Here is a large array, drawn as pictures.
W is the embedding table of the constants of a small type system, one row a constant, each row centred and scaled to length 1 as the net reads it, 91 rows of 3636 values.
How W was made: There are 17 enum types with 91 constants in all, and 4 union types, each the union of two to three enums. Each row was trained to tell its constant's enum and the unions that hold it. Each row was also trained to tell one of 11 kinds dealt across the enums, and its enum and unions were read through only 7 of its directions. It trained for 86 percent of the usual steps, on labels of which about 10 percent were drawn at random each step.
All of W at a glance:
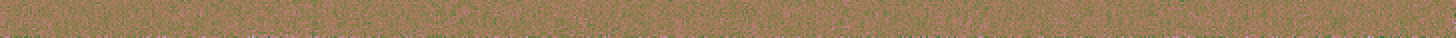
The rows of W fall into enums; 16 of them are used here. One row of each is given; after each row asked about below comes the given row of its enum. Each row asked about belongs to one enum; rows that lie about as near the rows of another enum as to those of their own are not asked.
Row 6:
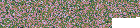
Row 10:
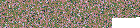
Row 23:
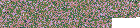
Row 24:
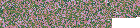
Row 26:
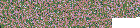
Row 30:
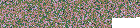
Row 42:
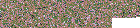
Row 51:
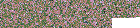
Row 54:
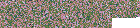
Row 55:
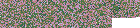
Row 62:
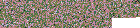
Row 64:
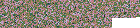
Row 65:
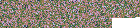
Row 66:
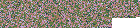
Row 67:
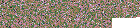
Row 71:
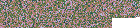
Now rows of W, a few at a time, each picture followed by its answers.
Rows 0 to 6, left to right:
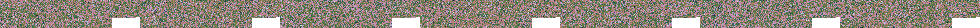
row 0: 55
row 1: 30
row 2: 51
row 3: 65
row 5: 26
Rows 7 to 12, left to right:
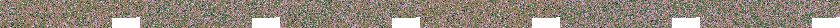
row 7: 42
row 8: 62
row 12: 71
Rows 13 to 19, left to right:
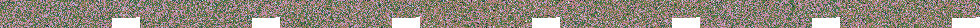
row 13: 23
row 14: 30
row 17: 64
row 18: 26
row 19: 67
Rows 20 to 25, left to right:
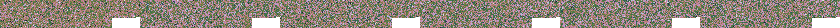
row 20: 30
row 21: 24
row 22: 65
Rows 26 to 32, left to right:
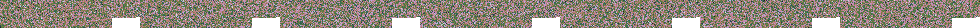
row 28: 65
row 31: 26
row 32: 62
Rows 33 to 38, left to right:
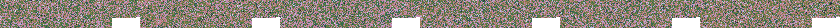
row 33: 54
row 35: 71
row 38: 24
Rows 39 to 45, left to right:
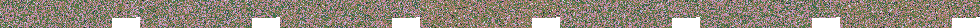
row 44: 55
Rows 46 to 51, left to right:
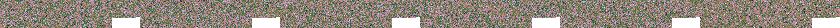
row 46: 51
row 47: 24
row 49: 65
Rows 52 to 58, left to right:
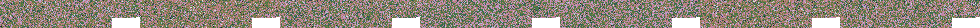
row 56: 64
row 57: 55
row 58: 71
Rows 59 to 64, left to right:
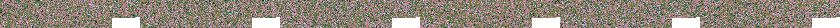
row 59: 62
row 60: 30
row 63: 24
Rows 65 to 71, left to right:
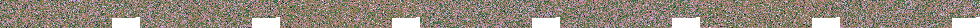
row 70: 10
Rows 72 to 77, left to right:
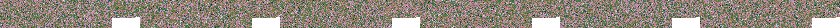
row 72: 55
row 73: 54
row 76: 51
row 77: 51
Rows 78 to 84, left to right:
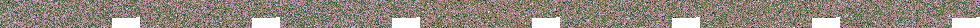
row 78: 26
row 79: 64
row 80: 55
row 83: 30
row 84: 24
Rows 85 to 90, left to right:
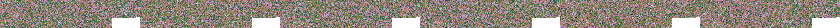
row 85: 51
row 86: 23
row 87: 23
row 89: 62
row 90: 26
